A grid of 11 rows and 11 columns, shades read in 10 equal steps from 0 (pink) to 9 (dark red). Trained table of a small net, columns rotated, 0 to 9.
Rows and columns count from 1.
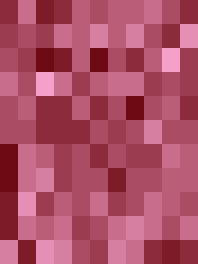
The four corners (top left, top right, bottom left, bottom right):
7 7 2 7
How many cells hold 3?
18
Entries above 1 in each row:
11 10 10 10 11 11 11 11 10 11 10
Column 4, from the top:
7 3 8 3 7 7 6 6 4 3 2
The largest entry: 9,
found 5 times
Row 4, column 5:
6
